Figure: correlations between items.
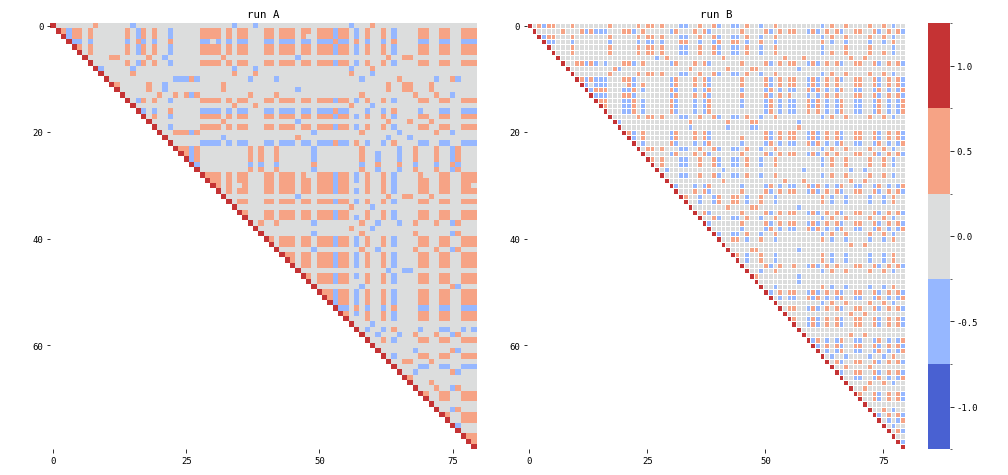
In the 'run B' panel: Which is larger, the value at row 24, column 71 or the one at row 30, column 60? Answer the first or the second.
the first
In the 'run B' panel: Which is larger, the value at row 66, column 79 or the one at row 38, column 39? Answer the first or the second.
the first
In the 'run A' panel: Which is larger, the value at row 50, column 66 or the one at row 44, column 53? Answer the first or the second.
the first
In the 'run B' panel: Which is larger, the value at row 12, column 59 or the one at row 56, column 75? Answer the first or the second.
the first
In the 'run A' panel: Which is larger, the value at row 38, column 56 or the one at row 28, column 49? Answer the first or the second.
the first
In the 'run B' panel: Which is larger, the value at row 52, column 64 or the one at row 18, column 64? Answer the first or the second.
the first
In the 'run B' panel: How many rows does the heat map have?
80
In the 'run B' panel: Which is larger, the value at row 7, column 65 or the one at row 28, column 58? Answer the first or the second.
the first
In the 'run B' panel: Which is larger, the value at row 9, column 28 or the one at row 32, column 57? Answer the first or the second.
the first
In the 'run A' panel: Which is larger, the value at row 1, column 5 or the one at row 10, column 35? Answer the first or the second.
the first
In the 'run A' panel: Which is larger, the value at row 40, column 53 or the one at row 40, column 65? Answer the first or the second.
the second
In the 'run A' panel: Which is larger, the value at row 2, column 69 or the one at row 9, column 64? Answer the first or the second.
the first
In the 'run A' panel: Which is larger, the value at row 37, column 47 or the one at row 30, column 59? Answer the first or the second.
the second
